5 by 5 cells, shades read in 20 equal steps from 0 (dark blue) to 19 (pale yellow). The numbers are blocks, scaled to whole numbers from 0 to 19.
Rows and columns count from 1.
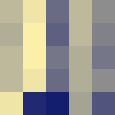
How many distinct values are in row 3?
4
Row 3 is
14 19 8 13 8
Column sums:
73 75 28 66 42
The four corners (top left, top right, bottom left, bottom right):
14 10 18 5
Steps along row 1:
up down up down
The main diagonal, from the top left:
14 19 8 13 5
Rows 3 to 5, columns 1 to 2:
14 19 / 14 18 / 18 1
